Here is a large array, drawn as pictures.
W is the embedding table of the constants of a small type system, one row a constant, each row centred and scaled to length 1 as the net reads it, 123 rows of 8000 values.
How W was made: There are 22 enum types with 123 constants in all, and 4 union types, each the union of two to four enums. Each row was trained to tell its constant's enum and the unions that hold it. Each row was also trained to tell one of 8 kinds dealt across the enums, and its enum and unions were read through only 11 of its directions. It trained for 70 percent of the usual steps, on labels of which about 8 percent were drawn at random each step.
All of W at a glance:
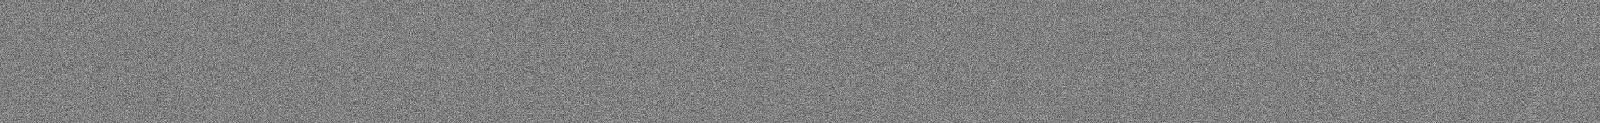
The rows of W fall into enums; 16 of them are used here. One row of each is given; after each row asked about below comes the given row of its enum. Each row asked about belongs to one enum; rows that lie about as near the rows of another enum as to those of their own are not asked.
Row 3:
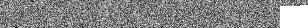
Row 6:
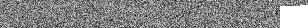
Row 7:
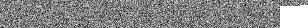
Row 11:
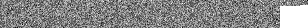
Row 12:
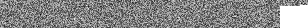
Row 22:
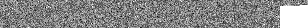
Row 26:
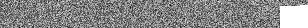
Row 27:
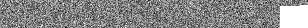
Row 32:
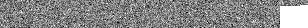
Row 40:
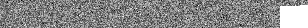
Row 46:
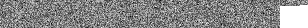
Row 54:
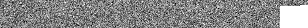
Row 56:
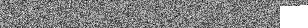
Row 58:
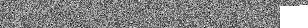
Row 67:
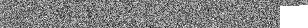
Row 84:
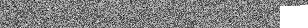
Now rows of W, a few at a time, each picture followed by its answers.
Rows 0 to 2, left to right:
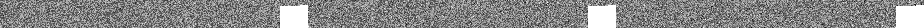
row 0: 26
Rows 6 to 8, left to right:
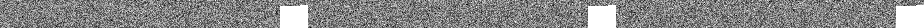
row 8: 6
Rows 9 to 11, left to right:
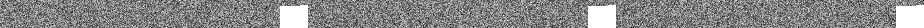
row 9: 67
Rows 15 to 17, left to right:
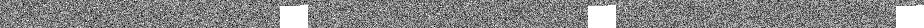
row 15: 40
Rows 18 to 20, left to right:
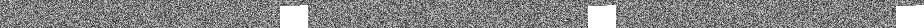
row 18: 26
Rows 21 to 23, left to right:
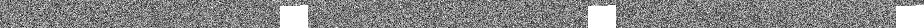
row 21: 11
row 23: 26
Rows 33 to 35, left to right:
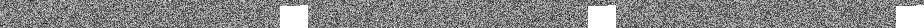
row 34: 32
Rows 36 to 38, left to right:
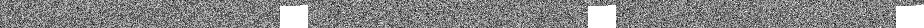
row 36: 11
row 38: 26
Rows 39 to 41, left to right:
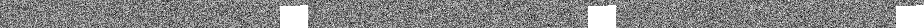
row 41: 67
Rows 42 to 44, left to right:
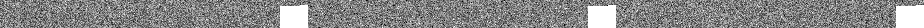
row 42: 58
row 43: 54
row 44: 3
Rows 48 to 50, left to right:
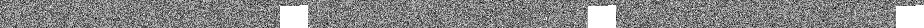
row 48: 3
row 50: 12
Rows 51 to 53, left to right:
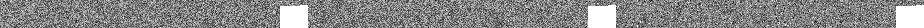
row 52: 6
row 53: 32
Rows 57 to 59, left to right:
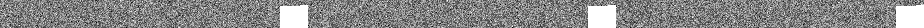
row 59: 84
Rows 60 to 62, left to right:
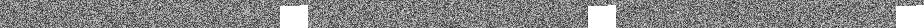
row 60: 56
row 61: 58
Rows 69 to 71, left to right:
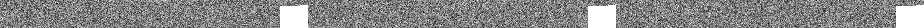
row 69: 84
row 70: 84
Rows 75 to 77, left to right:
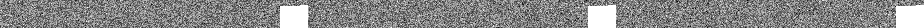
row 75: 56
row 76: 40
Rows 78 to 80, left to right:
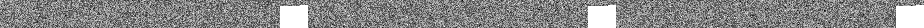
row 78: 56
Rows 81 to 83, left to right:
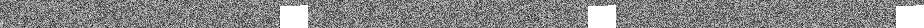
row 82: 84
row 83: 26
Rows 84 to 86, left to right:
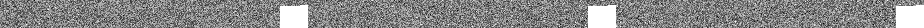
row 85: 3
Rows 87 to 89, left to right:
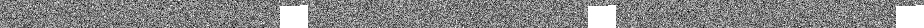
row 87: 67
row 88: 11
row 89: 58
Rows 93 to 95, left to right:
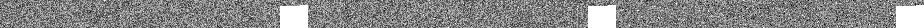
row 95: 11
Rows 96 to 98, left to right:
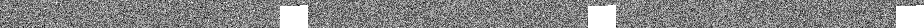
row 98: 3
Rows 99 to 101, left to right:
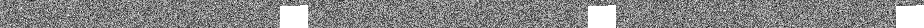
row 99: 6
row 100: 84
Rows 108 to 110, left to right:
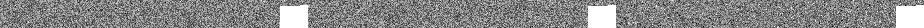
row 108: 6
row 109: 67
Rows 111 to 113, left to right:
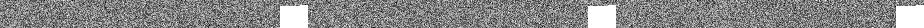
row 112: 56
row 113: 3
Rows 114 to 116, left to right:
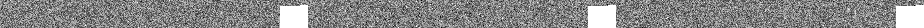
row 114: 67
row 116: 12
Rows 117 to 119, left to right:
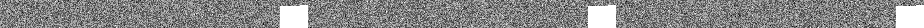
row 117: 27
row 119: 6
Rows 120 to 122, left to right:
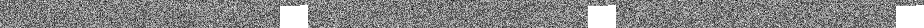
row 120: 58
